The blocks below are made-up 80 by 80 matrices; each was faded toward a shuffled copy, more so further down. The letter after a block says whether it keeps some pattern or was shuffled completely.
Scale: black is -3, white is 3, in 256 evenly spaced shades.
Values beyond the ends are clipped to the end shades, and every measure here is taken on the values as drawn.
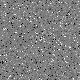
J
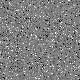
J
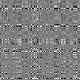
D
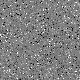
J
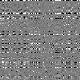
D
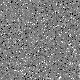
J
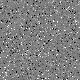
J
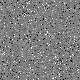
J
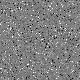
J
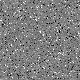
J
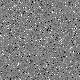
J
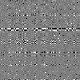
D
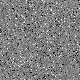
J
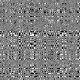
D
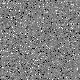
J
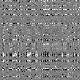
D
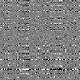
D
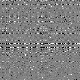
D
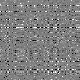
D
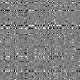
D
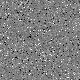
J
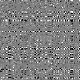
D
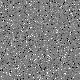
J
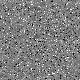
J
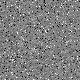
J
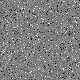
J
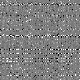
D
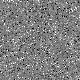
J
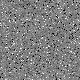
J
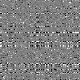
D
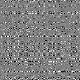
D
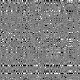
D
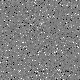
J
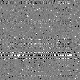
D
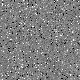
J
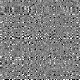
D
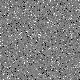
J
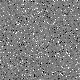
J
